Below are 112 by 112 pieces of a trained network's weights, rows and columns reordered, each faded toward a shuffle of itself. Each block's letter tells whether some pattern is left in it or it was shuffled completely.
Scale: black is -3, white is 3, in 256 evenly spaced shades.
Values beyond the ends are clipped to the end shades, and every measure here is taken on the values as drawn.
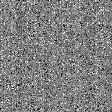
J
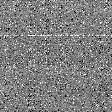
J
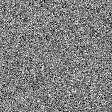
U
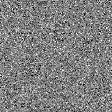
J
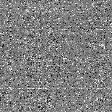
J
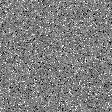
U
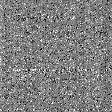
J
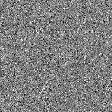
J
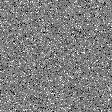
U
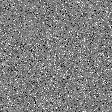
U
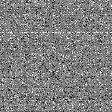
J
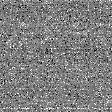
J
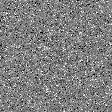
U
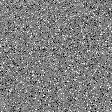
U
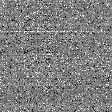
J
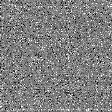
J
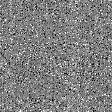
J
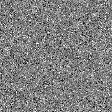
J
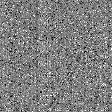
J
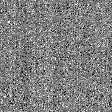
J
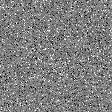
U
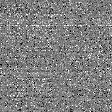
J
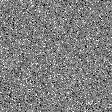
U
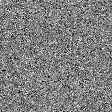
U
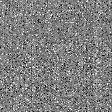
J
